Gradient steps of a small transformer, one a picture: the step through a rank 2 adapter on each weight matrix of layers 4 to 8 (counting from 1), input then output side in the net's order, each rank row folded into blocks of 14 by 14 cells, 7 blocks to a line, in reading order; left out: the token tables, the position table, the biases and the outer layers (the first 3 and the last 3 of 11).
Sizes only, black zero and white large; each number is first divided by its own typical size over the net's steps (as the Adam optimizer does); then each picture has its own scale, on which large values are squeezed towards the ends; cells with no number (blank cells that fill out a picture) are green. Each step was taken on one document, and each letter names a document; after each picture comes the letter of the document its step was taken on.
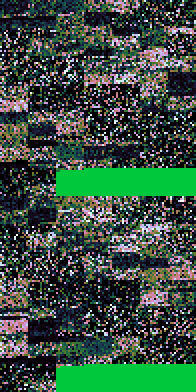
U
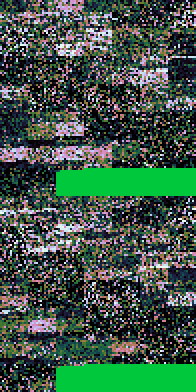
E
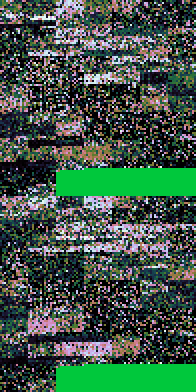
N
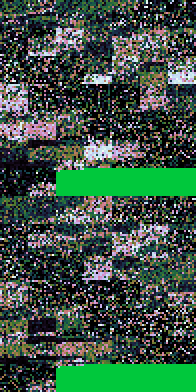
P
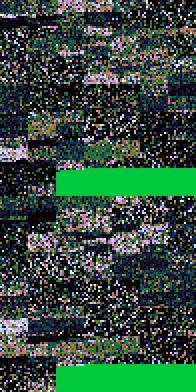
U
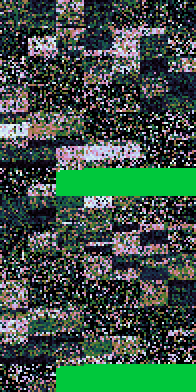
P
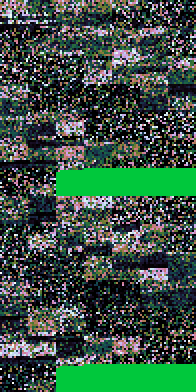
P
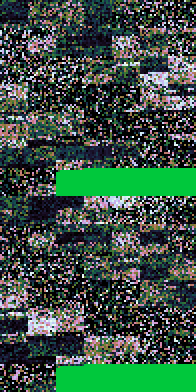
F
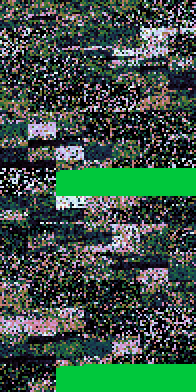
F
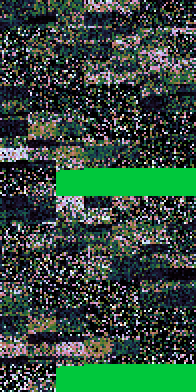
U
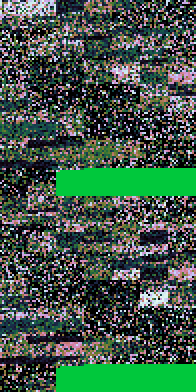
F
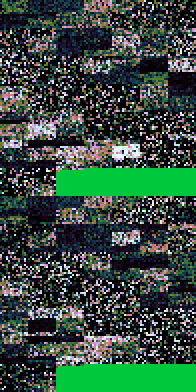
F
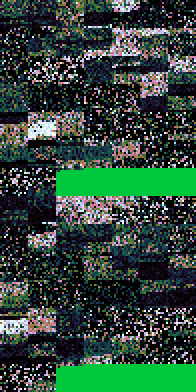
U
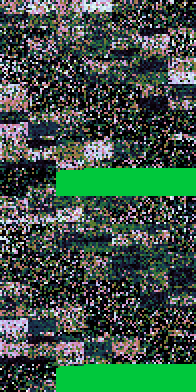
P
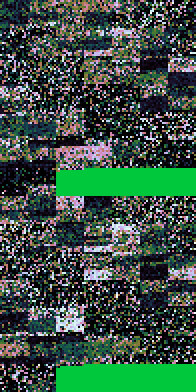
F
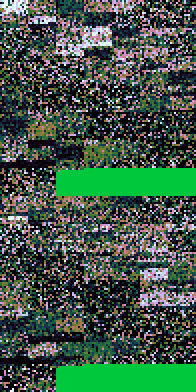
P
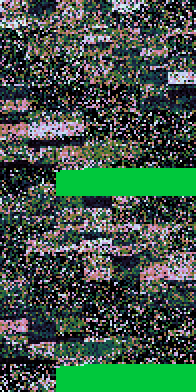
E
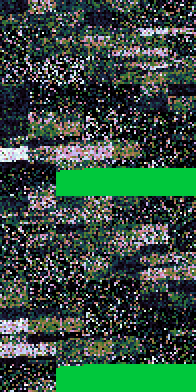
U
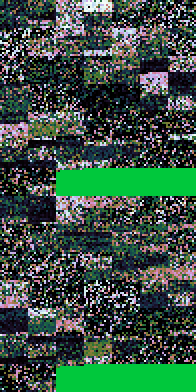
F
